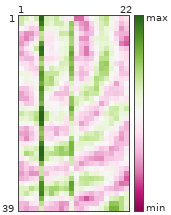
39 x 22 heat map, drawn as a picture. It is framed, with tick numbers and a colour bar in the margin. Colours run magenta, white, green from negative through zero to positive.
Average level on the scale: 50%. Ninth with the lowest average: bottom right. Rings: centred on the top left. Odd lines: columns 5 and 11.
